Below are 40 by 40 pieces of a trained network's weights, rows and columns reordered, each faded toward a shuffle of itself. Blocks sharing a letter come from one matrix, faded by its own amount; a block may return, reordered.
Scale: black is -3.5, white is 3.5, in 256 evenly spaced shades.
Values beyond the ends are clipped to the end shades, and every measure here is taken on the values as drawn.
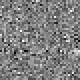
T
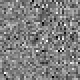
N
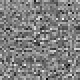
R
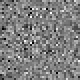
N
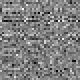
R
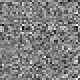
N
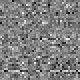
R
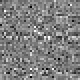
R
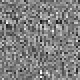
N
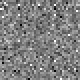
T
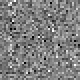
T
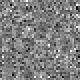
N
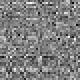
R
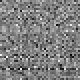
R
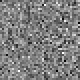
T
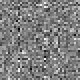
N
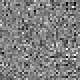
N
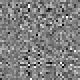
N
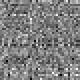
R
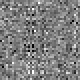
N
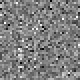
T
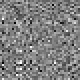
N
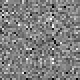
N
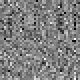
N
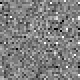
T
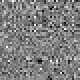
R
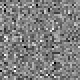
N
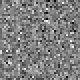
T
